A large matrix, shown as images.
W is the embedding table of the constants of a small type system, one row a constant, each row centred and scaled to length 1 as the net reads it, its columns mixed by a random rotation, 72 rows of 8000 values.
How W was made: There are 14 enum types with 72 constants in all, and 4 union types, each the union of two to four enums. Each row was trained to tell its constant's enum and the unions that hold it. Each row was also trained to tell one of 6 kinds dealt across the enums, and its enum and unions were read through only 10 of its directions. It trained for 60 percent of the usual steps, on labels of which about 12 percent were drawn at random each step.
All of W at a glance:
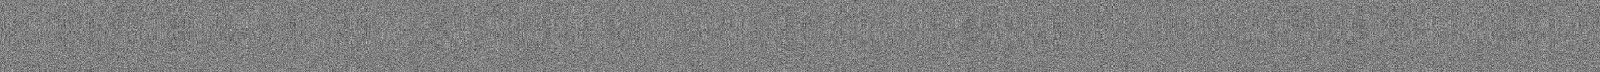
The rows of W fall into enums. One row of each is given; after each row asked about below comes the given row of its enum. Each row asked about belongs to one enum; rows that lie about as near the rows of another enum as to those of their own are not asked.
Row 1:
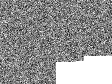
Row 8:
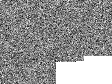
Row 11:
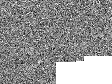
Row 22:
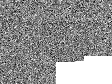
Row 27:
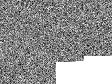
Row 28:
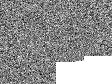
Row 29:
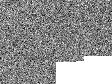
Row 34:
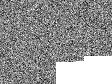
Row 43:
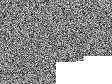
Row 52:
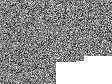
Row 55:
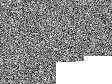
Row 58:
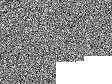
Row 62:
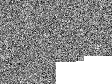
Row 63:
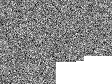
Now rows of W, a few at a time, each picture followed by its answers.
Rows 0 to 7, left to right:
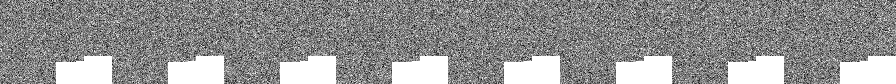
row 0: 63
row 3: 55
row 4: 34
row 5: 34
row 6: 11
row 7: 22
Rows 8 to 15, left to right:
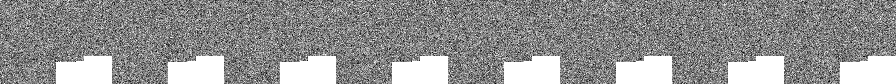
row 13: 29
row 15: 22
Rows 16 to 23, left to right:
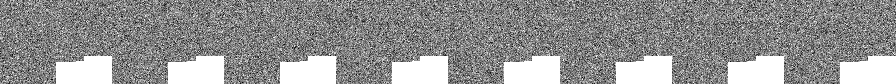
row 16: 52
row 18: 55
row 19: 22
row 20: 63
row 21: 27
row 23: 62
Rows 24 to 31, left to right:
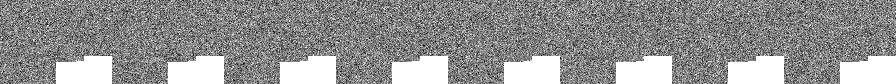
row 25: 22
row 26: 62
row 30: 29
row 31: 27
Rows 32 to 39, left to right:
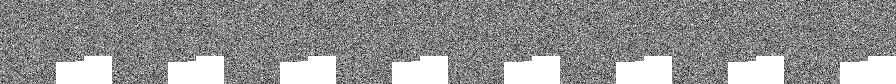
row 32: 63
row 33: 63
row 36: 34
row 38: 63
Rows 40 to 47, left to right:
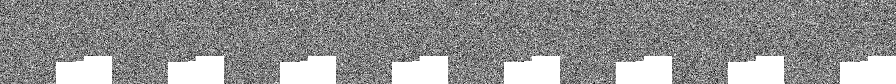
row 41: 43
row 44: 29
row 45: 62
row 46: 27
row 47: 29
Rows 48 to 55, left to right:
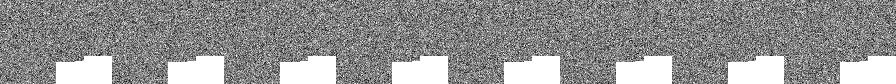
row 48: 28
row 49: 62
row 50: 22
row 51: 58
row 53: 34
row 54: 29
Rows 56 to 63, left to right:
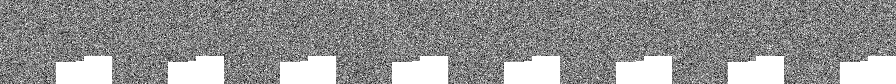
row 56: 62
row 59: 52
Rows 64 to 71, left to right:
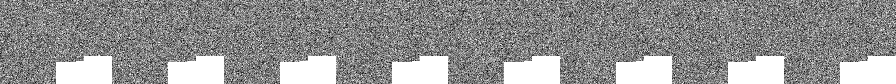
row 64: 52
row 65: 34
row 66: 1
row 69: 27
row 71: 27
